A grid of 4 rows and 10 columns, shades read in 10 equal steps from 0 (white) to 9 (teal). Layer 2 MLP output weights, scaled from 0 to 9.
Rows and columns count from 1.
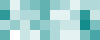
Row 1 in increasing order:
1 1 3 3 3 4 4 5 5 6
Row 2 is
8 2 3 3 6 1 1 3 8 2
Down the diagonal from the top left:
5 2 2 1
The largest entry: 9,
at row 3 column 9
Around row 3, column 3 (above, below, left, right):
3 2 4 5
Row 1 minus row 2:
-3 -1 1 2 0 3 2 -2 -5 1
